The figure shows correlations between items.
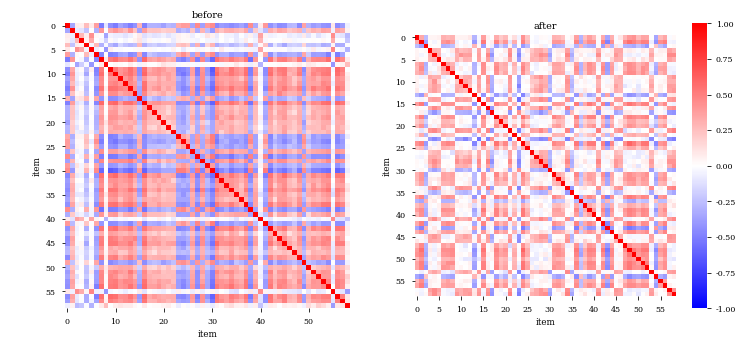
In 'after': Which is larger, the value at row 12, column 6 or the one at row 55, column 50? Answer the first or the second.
the second
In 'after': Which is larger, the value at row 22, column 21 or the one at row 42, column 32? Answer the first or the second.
the second
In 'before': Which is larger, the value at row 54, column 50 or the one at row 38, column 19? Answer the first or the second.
the first
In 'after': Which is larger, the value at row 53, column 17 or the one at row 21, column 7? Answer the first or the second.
the second
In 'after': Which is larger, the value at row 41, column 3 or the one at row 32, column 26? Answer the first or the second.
the first
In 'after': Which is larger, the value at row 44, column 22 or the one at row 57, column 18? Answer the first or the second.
the first
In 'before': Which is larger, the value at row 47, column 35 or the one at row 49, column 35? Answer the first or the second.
the first
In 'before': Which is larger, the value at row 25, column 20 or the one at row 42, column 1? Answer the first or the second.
the second
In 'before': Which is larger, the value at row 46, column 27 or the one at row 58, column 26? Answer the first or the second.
the second
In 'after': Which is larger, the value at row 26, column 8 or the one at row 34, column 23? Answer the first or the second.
the first
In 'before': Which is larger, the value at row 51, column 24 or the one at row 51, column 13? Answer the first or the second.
the second
